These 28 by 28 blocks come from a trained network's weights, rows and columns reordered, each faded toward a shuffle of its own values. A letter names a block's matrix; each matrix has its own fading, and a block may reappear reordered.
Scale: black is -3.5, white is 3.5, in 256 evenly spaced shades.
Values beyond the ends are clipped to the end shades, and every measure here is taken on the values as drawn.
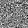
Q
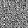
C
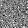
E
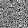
C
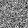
Q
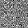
C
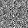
C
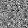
C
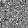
E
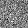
Q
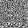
C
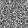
Q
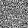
Q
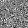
E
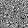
E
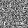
Q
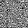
E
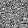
E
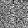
C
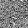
C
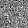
C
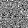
E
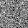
E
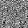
C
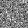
Q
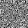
Q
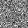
Q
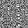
C
